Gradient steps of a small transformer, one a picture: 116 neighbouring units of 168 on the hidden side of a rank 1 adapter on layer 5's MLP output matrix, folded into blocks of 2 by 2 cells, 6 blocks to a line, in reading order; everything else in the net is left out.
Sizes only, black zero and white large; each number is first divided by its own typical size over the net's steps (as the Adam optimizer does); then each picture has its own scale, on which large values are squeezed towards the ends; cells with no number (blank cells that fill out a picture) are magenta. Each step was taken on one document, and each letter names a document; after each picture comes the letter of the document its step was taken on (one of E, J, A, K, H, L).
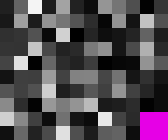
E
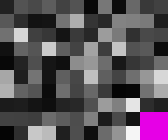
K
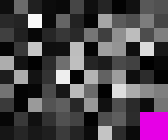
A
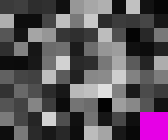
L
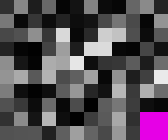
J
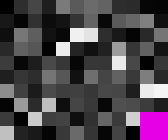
L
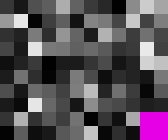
E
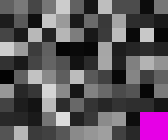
E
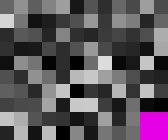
E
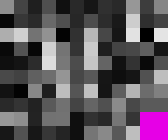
K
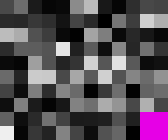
L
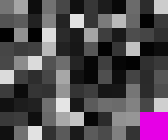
K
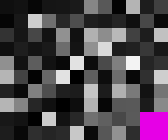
J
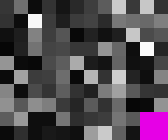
A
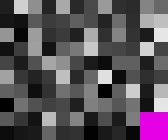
A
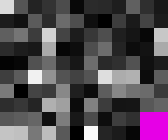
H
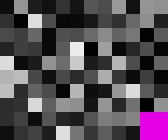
A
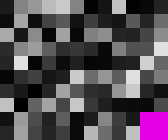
E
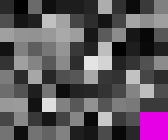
E
